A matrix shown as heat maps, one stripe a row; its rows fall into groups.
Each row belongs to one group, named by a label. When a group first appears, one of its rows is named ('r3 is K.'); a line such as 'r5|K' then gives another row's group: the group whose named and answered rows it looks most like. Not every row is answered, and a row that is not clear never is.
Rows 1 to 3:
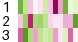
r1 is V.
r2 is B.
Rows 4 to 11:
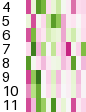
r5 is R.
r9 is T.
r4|T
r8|V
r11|T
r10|T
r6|B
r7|B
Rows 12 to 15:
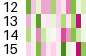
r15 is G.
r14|V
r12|V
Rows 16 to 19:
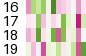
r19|G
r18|T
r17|G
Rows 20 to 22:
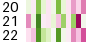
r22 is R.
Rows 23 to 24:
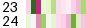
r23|B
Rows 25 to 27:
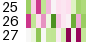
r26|B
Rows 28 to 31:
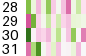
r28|V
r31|T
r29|B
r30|V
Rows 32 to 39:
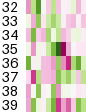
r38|T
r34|B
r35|R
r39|B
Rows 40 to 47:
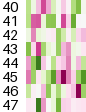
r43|V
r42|R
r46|G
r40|V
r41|V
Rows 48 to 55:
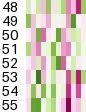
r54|B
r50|R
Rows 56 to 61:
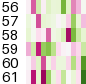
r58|V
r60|G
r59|B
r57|V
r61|G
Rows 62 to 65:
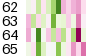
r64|T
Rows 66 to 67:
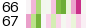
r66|G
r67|T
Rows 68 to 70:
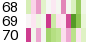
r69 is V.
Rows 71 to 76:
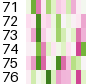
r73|R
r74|G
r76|B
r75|R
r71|B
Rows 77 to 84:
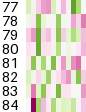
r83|R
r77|V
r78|R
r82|V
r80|R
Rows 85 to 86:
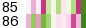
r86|B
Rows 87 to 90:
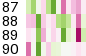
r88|G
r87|B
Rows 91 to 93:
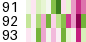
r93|G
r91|R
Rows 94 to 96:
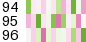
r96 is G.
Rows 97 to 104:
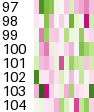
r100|V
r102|V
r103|B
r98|G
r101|G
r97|T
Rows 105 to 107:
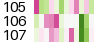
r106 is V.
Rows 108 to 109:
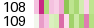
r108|G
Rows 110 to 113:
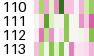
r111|R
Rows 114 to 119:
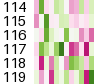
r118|G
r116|R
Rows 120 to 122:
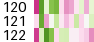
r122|T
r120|B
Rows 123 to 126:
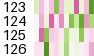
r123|G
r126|R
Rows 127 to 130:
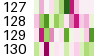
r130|V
